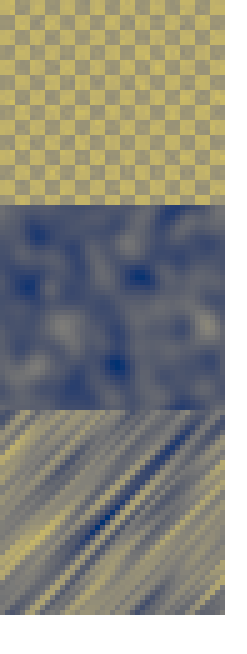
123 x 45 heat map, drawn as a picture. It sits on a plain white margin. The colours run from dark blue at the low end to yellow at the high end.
It is made of 3 by 1 panels. Panel 1,1: high, checkered. Panel 2,1: low, blotchy. Panel 3,1: middling, slanting up to the right, strong in contrast.
